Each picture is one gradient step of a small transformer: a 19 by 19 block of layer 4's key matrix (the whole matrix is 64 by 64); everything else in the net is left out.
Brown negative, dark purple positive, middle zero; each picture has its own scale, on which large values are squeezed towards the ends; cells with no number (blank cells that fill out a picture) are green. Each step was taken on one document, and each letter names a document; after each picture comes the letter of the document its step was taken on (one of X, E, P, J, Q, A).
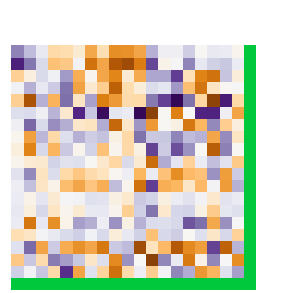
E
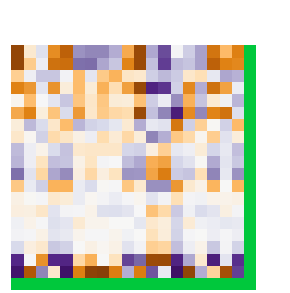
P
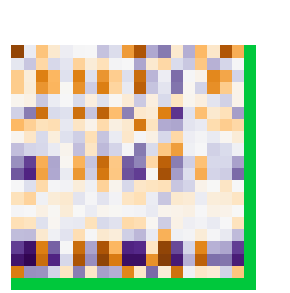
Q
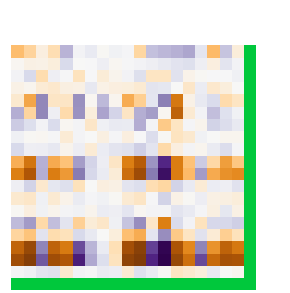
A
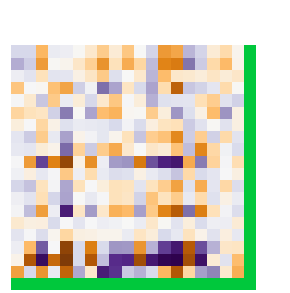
E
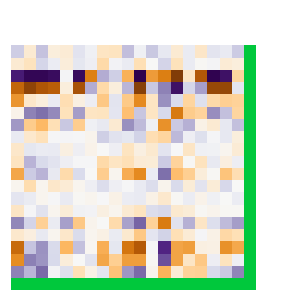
Q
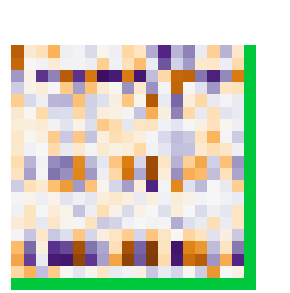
A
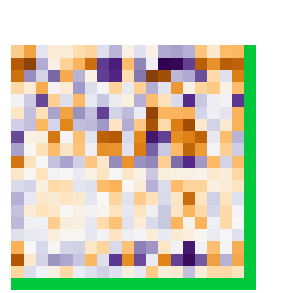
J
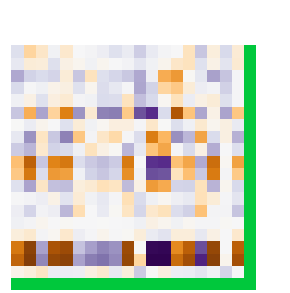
A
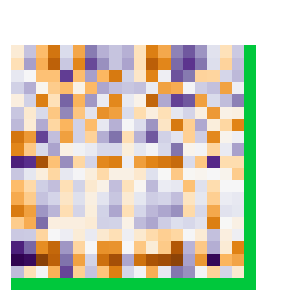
E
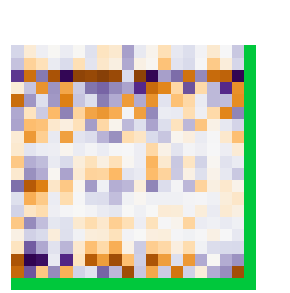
P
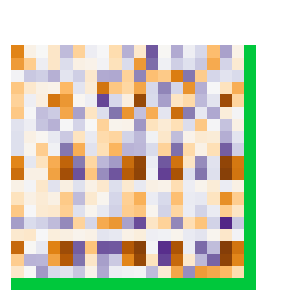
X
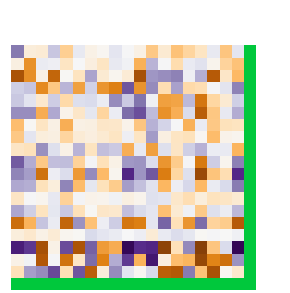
X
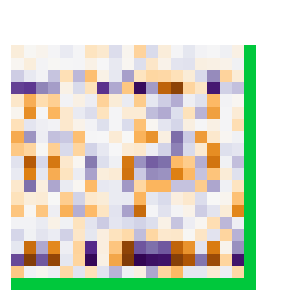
A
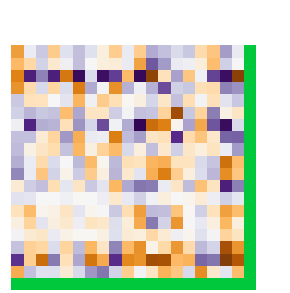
P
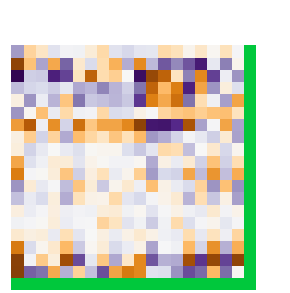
P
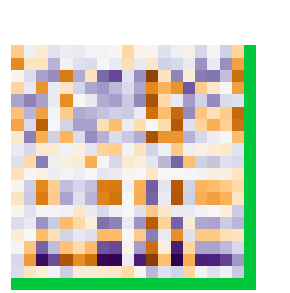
J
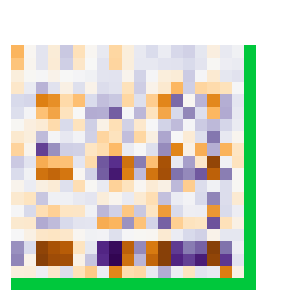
X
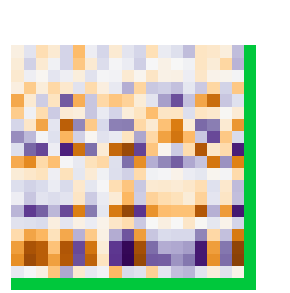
E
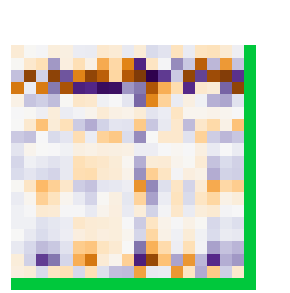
P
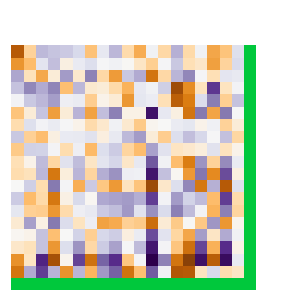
A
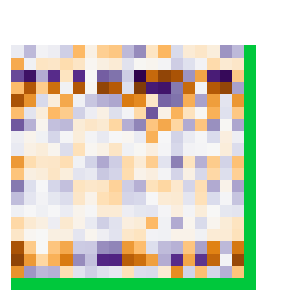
Q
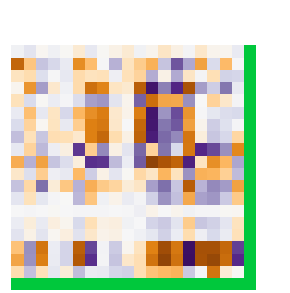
J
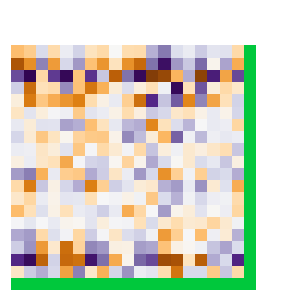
P
